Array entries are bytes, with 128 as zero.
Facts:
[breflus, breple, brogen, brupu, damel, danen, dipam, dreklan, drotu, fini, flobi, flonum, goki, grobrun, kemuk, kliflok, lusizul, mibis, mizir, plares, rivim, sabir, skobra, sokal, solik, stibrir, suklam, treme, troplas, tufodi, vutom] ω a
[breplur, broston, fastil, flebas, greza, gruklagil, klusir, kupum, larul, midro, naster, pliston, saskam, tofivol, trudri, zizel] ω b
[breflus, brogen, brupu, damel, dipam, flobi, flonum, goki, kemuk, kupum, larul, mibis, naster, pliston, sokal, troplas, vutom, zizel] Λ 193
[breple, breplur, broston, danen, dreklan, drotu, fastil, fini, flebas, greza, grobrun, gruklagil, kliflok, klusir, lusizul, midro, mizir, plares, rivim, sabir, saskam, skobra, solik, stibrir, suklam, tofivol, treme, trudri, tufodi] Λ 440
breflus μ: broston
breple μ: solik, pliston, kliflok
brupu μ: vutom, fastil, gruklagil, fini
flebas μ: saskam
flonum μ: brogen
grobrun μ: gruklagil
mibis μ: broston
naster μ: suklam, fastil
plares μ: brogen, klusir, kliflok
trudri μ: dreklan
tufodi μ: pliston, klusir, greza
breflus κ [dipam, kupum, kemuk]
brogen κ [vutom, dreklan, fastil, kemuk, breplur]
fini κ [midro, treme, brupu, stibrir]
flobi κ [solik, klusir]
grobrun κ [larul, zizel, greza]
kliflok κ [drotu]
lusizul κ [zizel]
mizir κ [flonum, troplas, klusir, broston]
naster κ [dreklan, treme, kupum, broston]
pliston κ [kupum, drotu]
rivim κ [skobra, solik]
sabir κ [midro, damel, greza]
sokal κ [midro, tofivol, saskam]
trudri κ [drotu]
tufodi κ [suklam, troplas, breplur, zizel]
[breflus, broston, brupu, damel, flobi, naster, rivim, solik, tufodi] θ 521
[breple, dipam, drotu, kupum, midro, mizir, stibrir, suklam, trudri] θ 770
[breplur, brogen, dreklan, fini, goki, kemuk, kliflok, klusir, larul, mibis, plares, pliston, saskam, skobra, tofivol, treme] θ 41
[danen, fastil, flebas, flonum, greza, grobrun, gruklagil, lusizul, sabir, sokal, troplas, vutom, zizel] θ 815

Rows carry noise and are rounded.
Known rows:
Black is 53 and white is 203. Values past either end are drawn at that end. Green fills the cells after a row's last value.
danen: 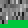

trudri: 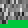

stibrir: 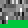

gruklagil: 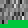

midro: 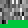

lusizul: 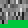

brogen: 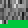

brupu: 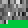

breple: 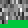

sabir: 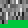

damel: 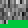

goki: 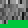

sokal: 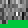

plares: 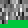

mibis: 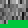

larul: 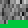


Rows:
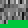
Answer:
troplas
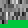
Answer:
fini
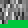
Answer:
kliflok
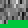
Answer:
kemuk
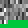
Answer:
solik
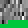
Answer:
greza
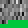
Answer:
flebas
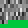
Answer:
grobrun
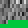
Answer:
zizel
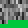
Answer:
mizir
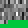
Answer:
flonum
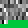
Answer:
rivim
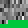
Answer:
broston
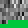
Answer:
breplur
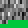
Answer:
vutom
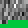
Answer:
pliston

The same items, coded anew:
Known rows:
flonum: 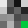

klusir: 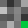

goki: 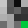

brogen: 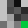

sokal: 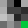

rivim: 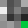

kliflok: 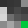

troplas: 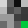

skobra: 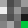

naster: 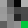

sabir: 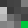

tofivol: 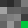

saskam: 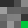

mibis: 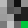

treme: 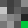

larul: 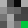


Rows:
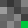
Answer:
midro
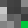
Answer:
drotu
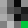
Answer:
breflus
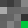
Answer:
fastil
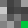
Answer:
breple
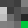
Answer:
grobrun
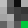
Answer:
damel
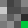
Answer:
suklam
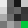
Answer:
flobi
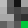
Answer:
brupu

